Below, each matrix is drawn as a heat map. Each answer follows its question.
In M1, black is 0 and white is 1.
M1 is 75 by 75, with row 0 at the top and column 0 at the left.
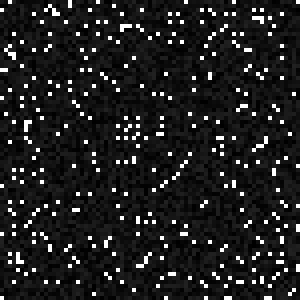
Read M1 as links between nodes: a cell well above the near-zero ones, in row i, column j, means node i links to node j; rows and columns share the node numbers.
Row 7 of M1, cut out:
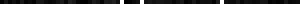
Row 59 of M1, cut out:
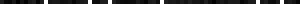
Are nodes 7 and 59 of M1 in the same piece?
yes
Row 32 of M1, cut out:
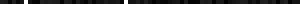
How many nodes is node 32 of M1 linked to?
2
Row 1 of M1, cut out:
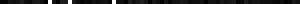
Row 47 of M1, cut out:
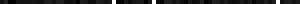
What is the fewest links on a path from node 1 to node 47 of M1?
2
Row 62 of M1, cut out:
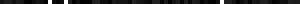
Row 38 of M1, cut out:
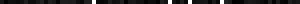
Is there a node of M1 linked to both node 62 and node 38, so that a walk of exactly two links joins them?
yes
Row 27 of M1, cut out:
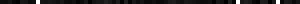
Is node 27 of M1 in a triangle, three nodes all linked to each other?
no
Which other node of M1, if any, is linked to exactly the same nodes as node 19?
node 60
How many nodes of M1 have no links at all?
2
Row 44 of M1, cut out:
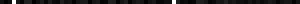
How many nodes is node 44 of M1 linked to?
2
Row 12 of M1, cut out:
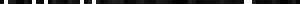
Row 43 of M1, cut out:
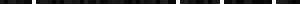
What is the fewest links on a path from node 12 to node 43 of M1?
2
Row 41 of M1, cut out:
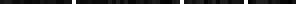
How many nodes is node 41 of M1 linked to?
4
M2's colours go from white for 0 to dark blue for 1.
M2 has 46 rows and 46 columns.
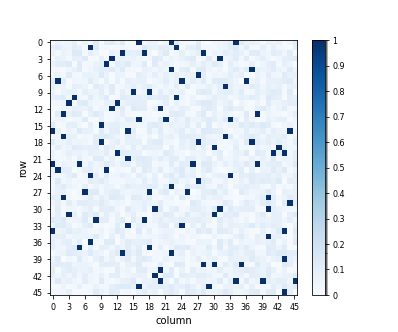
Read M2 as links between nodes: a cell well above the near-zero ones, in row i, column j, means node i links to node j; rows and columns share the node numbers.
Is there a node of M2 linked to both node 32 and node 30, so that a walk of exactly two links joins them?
no
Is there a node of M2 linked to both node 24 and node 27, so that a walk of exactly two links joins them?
no
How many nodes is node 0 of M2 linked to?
3
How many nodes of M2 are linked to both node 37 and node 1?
0
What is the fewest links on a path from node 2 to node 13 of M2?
1
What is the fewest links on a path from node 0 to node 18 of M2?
4
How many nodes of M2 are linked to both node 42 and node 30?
1
